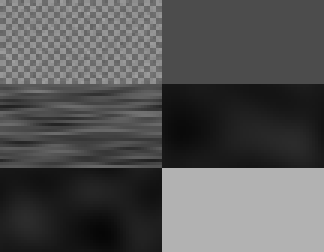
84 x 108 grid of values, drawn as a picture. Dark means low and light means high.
The table splits into 3 rows of 2 panels. Panel 1,1: middling, checkered. Panel 1,2: low, flat. Panel 2,1: low, streaked across. Panel 2,2: very low, smooth, faint in contrast. Panel 3,1: very low, smooth, faint in contrast. Panel 3,2: high, flat.
